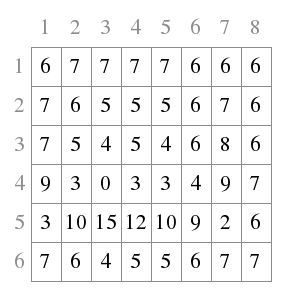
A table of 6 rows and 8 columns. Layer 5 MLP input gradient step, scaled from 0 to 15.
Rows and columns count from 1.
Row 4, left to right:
9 3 0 3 3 4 9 7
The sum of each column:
39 37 35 37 34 37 39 38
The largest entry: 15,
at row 5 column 3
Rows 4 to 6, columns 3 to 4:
0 3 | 15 12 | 4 5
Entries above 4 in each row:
8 8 6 3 6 7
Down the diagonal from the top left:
6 6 4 3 10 6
